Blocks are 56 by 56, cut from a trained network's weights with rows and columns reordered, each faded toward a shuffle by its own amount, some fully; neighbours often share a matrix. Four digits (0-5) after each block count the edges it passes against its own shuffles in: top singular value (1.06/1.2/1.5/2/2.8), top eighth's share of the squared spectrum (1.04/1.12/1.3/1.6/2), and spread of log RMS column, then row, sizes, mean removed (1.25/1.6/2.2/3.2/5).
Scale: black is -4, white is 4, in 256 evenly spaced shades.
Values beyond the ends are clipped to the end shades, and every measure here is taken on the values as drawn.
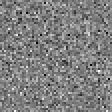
2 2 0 1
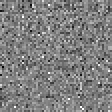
3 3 1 1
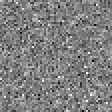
0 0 0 0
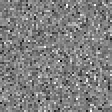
0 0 0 0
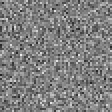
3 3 1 1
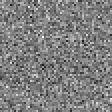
0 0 0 0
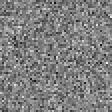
1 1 0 0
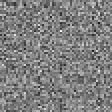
4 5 3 2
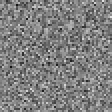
2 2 0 0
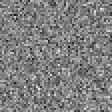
0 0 0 0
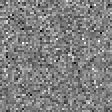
2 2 1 0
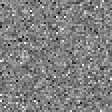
0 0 0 0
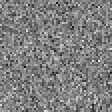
1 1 0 0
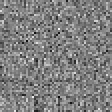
3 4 2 1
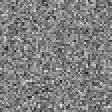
1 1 0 0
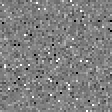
0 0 0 0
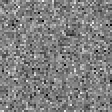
2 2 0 1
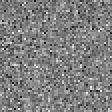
1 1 0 0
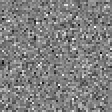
2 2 0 0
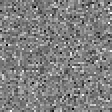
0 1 0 0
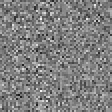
3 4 2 0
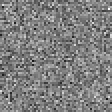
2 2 0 0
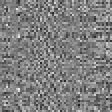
4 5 3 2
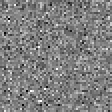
2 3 2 1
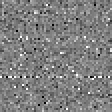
3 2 0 1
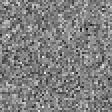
2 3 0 0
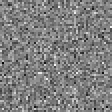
3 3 1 1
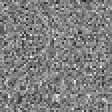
3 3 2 0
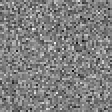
1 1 0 0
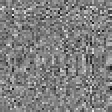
3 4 2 2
